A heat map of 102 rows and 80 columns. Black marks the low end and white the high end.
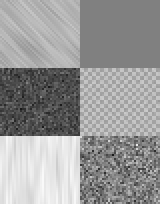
It is made of 3 by 2 panels. Panel 1,1: high, slanting down to the right, faint in contrast. Panel 1,2: middling, flat. Panel 2,1: low, fine-grained. Panel 2,2: high, checkered. Panel 3,1: very high, streaked downward, faint in contrast. Panel 3,2: middling, fine-grained, strong in contrast.
